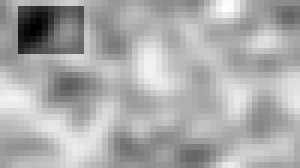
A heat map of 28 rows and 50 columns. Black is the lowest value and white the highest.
Mirror symmetry: none. Roughest part: top left. Ninth with the lowest average: top left. Histogram: skewed, a long tail of low values. Grain: blotchy. Odd patch: lower, in the top left.
